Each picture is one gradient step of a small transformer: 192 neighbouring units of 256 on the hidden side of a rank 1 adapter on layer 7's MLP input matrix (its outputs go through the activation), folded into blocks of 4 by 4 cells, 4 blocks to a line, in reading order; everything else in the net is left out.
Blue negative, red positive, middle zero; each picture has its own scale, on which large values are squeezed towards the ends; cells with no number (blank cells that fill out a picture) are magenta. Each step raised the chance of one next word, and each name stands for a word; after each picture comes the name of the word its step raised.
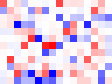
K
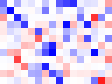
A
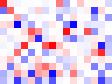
K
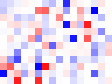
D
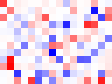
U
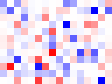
D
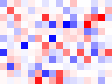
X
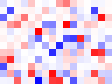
X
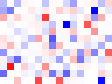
D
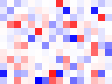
X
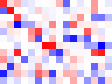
K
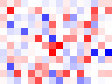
X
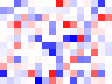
X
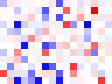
D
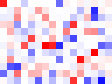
K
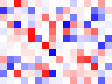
K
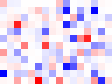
D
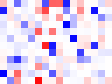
D
